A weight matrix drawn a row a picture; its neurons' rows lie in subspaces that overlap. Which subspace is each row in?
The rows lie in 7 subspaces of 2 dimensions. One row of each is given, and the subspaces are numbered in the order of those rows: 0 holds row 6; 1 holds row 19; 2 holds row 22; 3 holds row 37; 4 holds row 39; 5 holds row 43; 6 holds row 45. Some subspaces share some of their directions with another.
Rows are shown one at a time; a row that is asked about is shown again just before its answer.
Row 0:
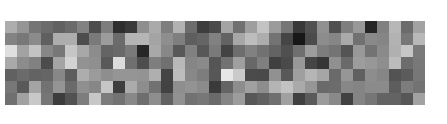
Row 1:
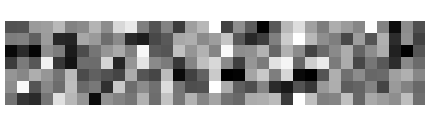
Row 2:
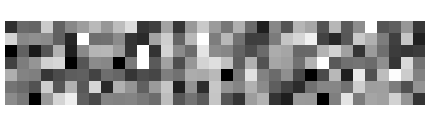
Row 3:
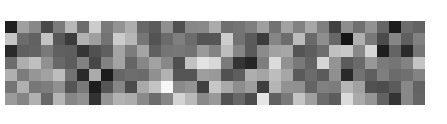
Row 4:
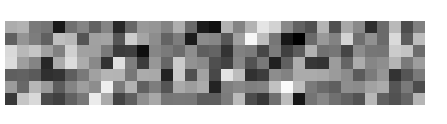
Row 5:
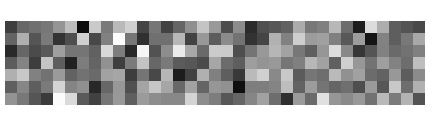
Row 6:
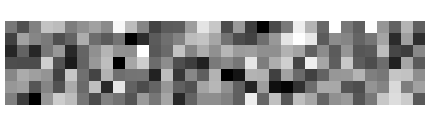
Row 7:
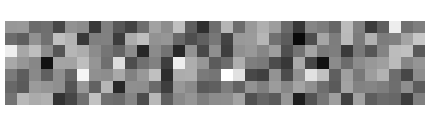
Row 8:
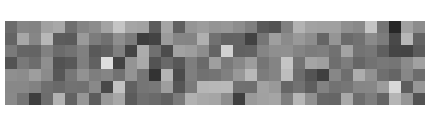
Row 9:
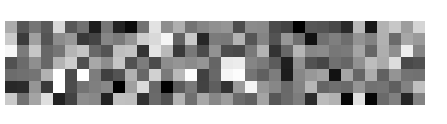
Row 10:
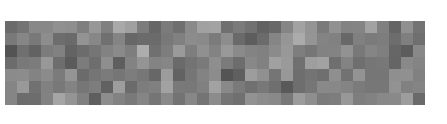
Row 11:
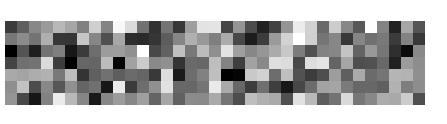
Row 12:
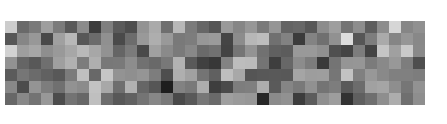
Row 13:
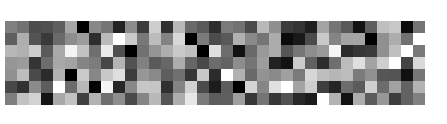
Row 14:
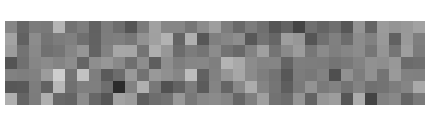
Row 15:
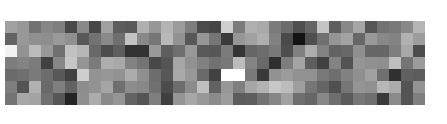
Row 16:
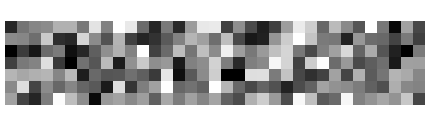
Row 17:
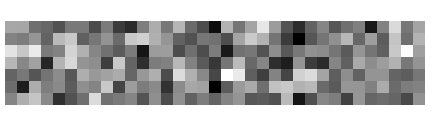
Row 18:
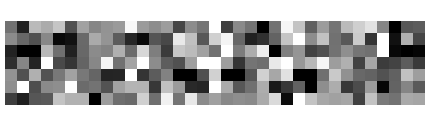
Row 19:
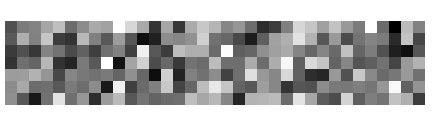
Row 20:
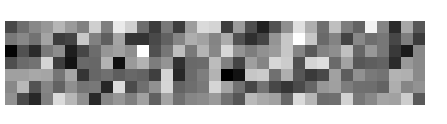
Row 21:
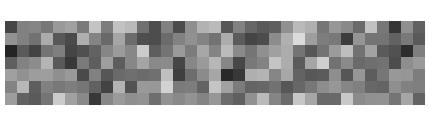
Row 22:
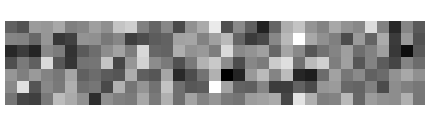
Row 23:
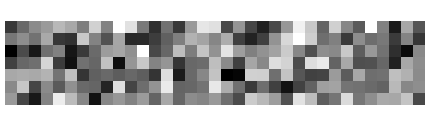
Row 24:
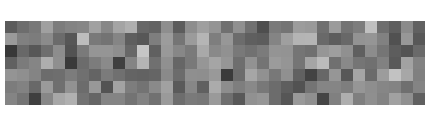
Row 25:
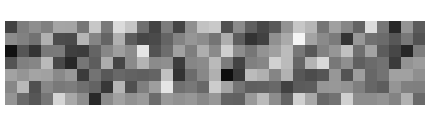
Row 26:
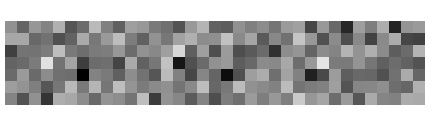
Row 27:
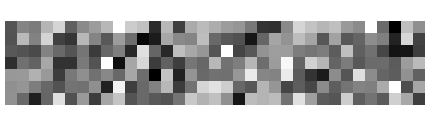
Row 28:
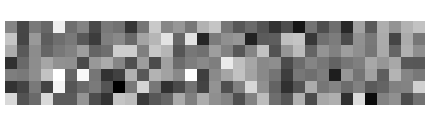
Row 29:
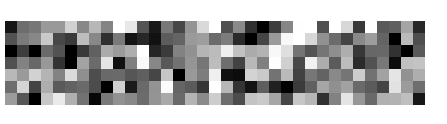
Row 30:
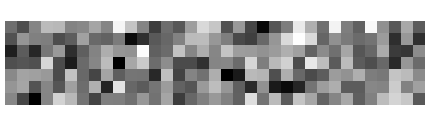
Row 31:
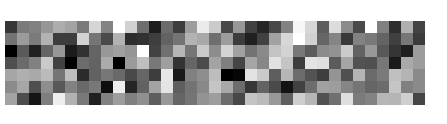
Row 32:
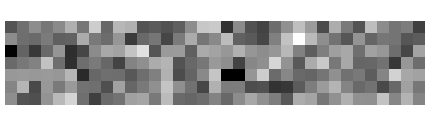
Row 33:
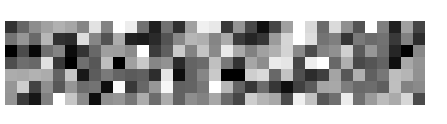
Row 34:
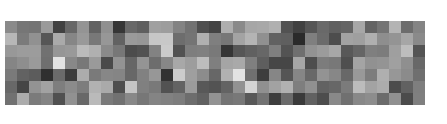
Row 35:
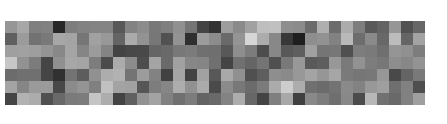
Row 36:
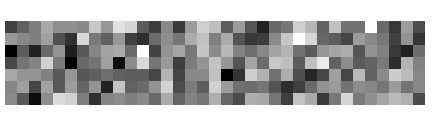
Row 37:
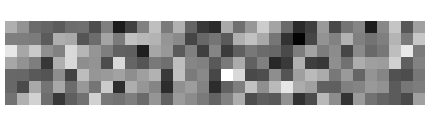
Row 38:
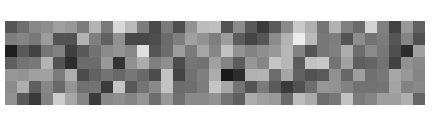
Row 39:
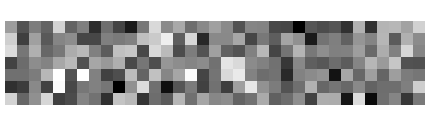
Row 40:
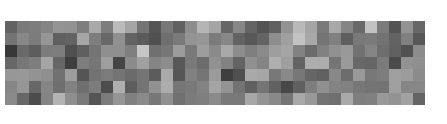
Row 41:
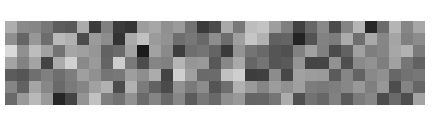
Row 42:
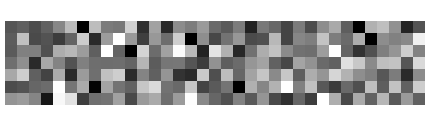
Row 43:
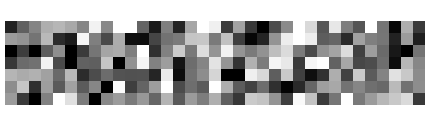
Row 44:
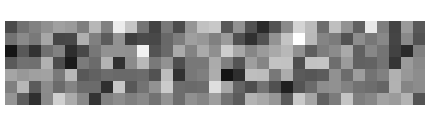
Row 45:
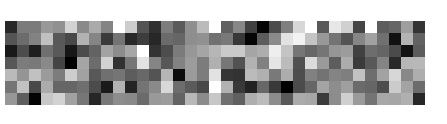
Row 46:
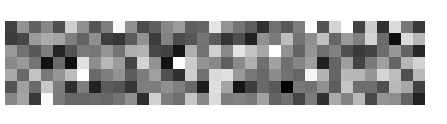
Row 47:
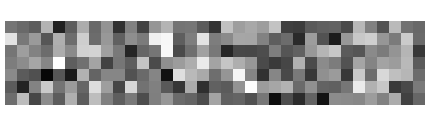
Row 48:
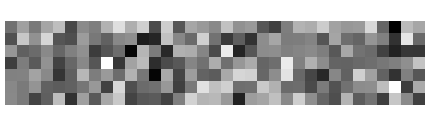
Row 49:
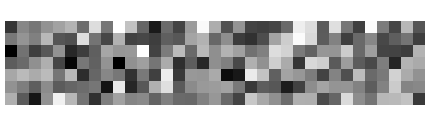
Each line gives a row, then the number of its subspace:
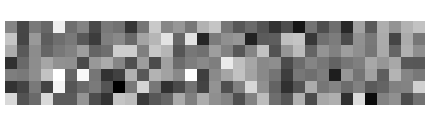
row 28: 4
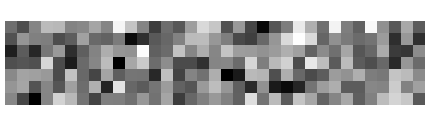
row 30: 0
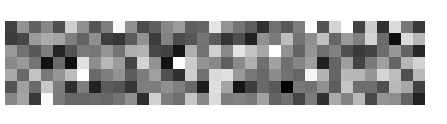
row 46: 6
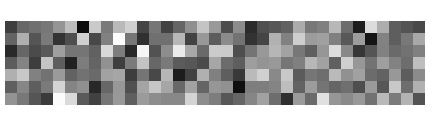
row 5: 3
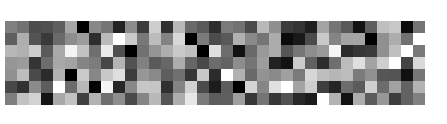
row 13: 3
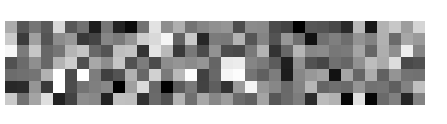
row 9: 4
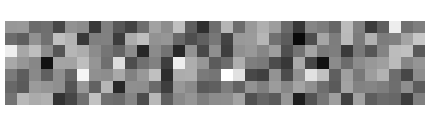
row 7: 6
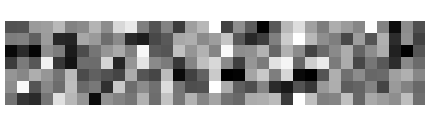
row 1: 2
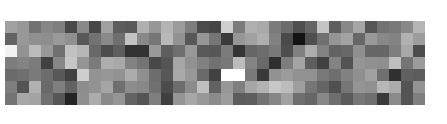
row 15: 1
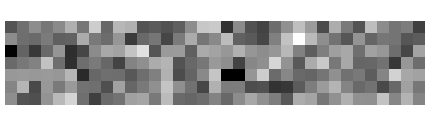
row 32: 1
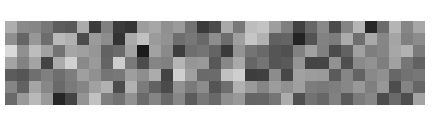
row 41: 3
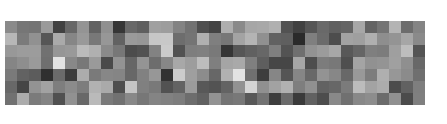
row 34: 5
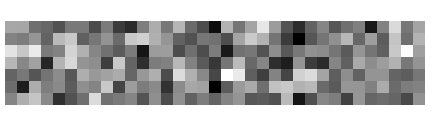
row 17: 2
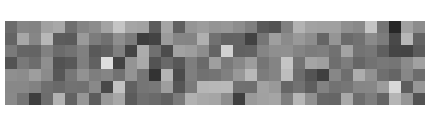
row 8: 1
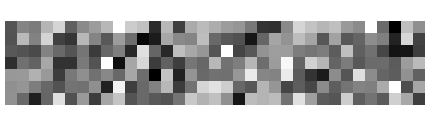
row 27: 1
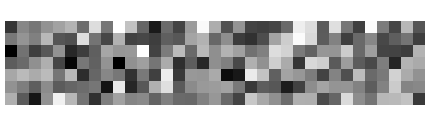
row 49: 2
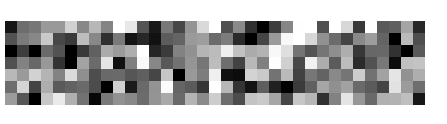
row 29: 6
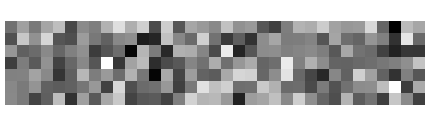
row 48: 1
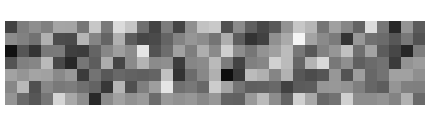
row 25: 0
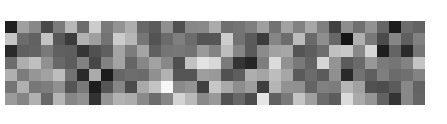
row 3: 0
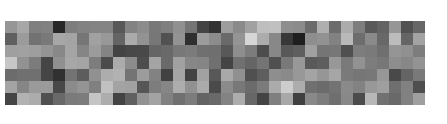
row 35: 4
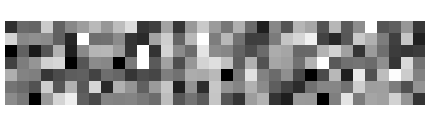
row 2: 5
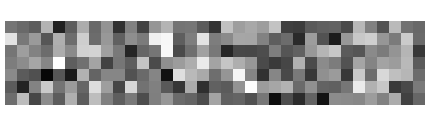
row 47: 5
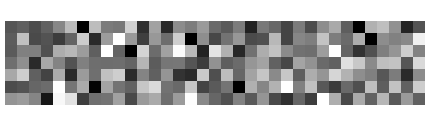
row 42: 3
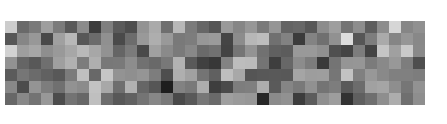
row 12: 0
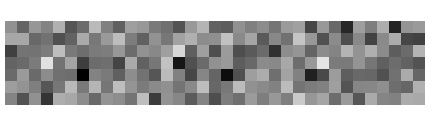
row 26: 6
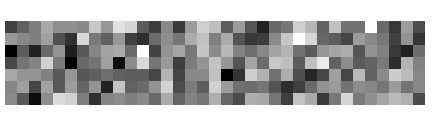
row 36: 5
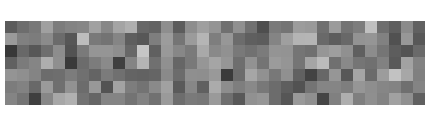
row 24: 5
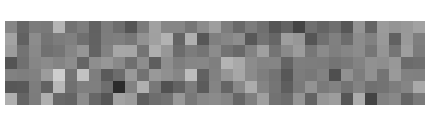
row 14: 4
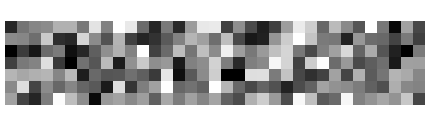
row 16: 0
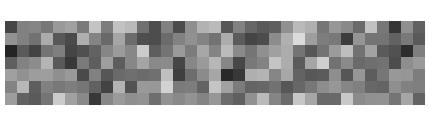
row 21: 0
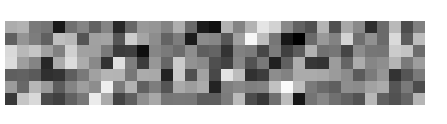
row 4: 4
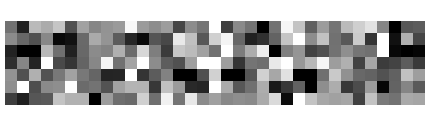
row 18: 2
